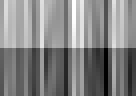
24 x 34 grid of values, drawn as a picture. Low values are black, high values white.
A horizontal seam about 50% of the way down splits the table, and the top part is higher. Overall the values sit about 50% of the way up the scale. Streaks run downward. The ninth with the lowest average is the bottom right. The histogram is bell-shaped.
